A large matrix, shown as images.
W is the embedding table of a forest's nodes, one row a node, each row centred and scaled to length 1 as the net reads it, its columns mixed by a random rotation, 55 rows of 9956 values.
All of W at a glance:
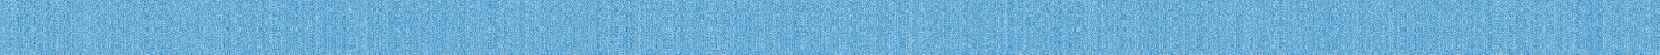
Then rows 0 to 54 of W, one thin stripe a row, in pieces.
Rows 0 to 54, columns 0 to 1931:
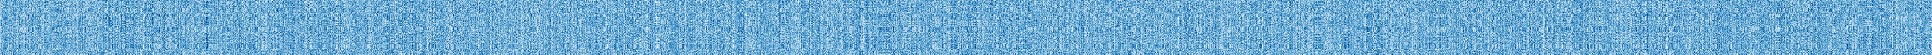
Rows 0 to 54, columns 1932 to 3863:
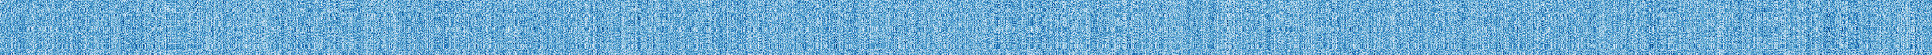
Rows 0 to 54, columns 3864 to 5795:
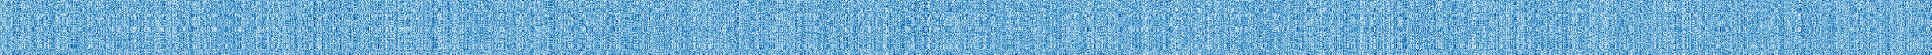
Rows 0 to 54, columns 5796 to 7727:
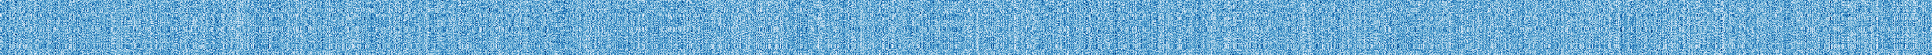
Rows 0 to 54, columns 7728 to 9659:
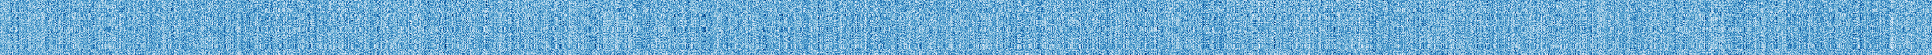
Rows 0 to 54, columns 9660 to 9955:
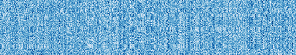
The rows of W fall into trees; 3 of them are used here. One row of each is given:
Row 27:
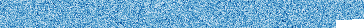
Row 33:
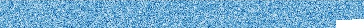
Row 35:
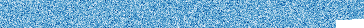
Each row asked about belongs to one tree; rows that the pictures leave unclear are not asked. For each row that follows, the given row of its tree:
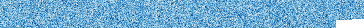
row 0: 27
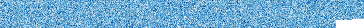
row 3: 35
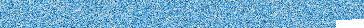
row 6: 33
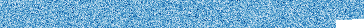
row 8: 35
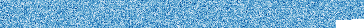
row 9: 35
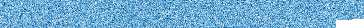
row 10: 35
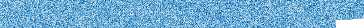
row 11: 35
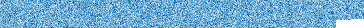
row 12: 33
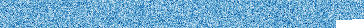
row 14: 27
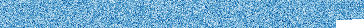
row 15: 27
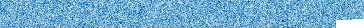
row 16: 27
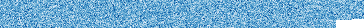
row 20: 33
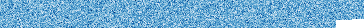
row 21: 33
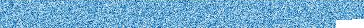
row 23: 33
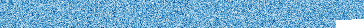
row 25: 33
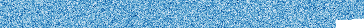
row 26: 35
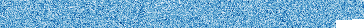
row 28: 27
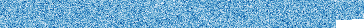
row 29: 27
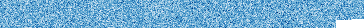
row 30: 27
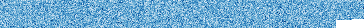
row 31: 27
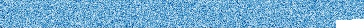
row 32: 35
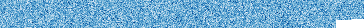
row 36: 27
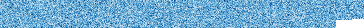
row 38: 33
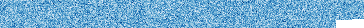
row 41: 27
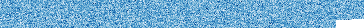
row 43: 33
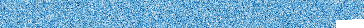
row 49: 27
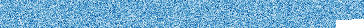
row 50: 33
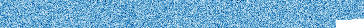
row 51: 35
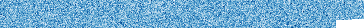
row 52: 27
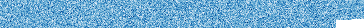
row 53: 35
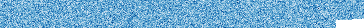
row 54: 35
